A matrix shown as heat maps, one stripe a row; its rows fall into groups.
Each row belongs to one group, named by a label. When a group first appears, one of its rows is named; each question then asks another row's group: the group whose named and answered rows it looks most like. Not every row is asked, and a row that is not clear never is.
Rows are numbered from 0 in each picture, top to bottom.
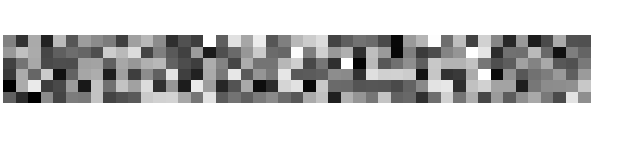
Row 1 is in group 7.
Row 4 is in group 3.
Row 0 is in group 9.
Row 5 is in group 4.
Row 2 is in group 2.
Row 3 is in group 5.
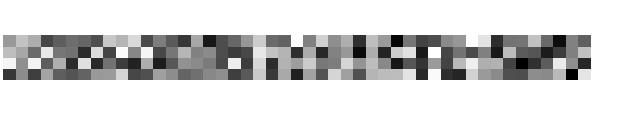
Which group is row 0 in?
7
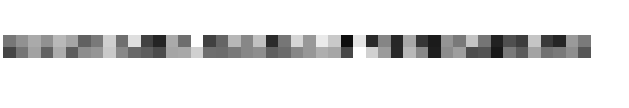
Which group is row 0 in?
7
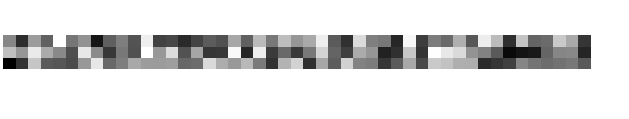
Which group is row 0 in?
9
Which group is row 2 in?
2
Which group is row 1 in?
9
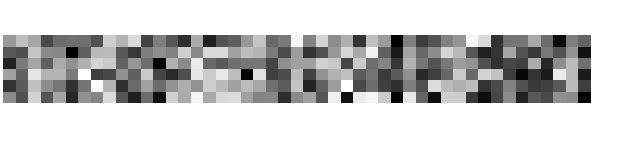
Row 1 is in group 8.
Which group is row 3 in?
9
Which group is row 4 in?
8
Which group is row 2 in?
7
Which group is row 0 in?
7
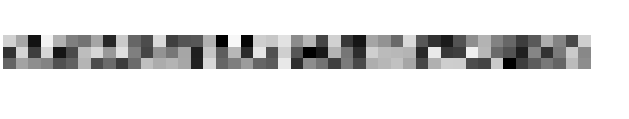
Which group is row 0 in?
5
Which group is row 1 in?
5
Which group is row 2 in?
4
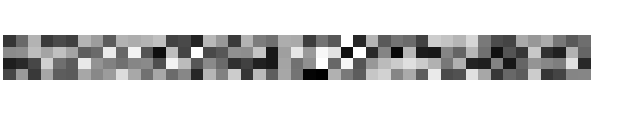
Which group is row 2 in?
4
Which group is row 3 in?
5
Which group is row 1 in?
7
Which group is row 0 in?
2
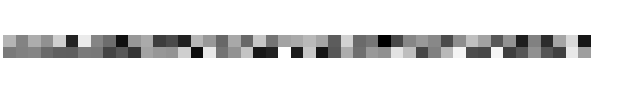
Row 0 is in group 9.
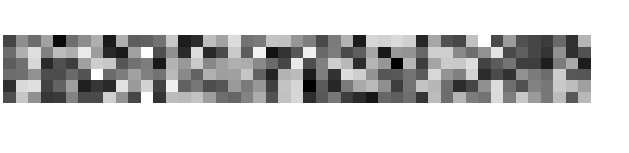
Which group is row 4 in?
3
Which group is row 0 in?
5
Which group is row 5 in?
3
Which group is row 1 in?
9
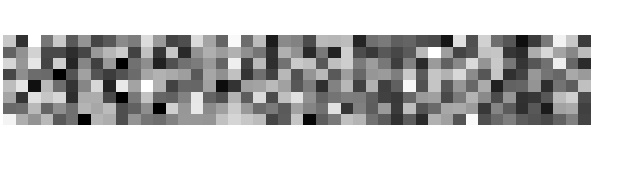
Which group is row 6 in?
8
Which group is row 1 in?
3
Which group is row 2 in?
9
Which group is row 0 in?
9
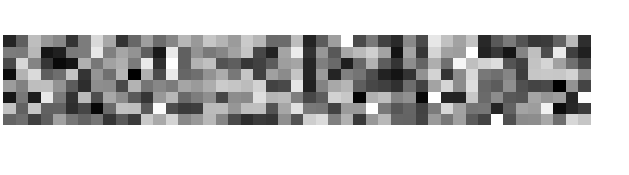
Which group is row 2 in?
3
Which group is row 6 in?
2
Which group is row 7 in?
4
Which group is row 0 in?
8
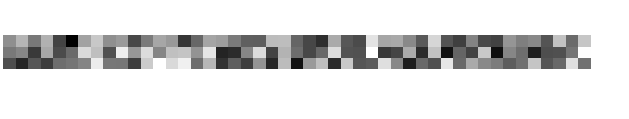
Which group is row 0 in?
5
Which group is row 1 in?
5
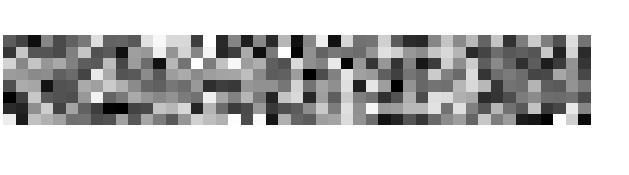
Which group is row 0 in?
4
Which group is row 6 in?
4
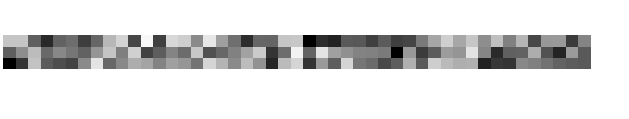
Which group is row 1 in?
7
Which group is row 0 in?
3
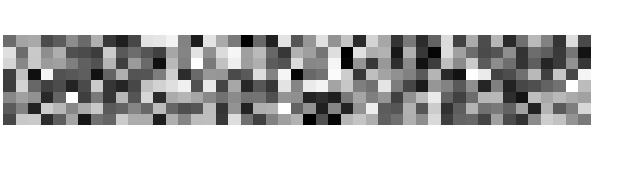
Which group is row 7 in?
3
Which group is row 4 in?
4
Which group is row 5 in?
3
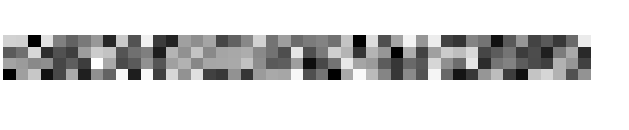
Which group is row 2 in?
8
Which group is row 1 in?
8
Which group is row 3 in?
3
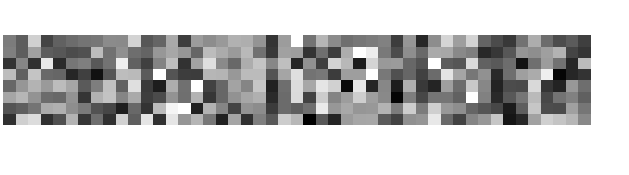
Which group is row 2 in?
5
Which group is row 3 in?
2
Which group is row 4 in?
7
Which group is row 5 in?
7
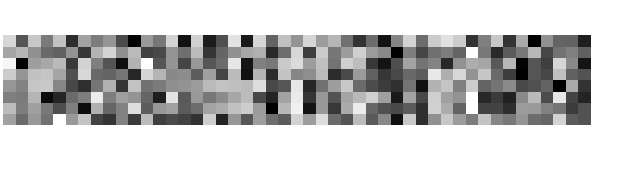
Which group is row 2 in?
9
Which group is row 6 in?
2
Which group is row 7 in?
9
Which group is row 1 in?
7
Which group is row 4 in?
8
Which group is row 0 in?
9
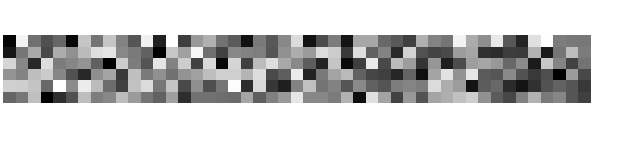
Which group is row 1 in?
7
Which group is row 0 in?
3
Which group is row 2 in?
5
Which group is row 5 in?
2
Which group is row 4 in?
9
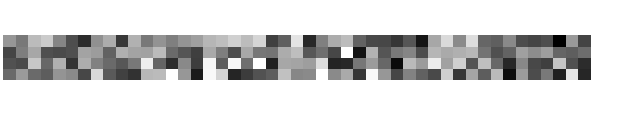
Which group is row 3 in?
4
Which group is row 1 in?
2
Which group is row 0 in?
8
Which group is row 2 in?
9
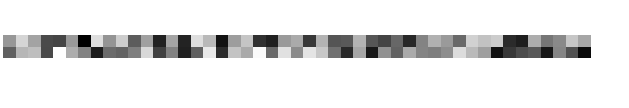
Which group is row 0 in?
3
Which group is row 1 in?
9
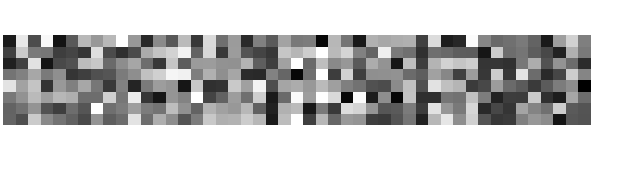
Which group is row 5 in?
7
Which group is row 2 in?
2
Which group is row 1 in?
4
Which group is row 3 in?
4
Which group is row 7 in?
2
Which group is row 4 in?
9
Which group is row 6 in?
2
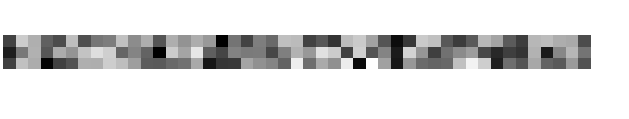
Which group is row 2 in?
7
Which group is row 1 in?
7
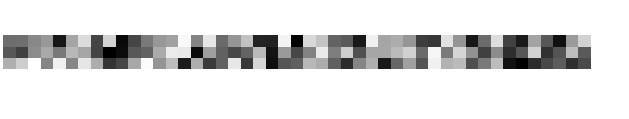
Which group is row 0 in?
4
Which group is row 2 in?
9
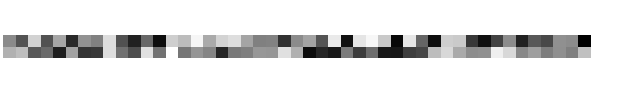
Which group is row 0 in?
8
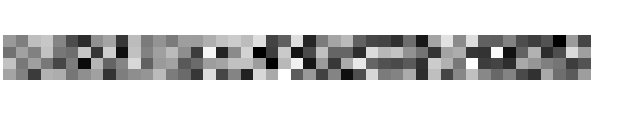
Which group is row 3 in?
5
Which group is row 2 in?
2
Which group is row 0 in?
8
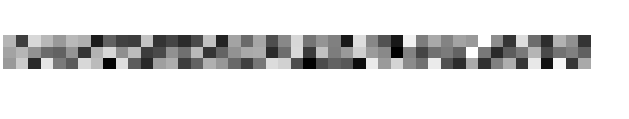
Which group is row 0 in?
9
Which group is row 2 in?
5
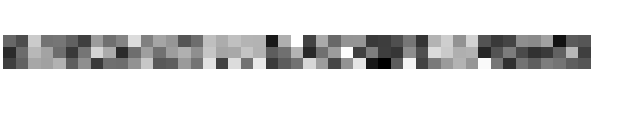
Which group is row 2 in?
9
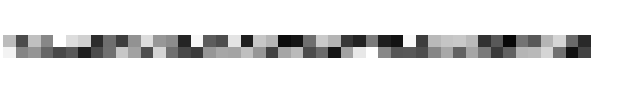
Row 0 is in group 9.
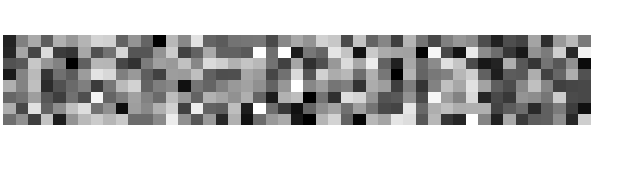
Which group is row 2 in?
8
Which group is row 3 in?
7
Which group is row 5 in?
2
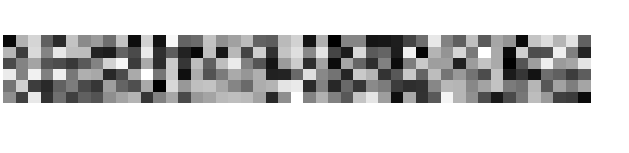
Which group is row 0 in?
3
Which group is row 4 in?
3
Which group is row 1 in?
9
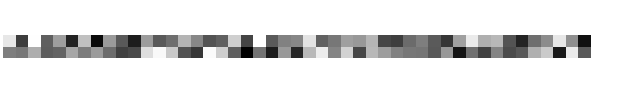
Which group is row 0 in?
9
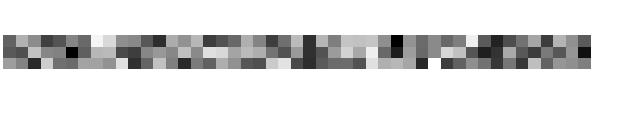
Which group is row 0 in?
7
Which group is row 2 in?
5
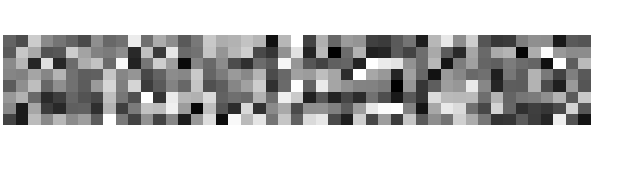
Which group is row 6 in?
4
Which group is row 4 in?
7
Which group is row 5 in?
3
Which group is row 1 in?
3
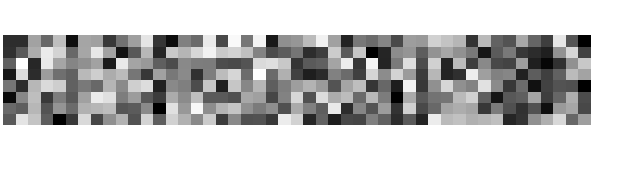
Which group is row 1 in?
8
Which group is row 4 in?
9
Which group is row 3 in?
5
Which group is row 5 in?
7
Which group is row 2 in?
5
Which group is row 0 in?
9
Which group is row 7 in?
3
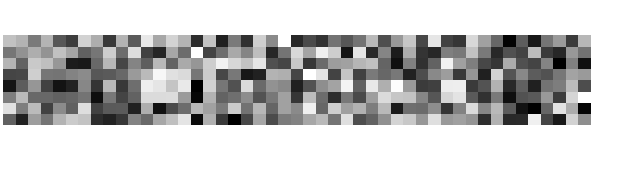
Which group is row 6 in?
9
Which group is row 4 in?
4
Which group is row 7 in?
4
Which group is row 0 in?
5
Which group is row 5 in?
4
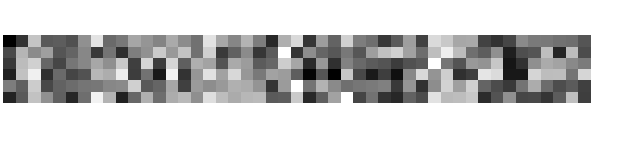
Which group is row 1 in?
4
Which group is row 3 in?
3
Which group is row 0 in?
2
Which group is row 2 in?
3
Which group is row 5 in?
8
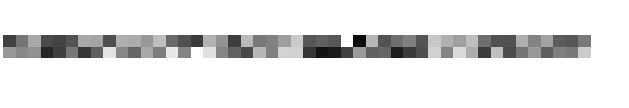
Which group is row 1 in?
3
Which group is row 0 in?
2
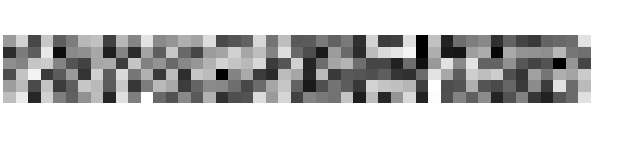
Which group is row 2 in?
8
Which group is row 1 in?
5
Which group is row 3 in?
3
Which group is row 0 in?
5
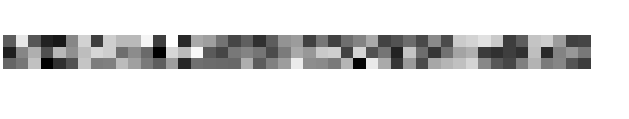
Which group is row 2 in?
2
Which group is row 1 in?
7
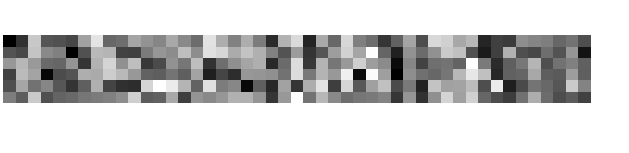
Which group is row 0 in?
2
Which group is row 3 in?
7
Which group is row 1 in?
8
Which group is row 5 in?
2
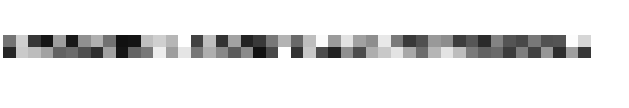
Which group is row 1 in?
4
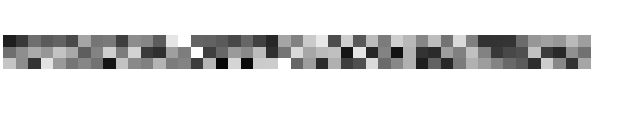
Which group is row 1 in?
7
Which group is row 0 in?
4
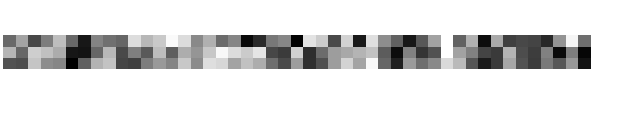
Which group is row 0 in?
4
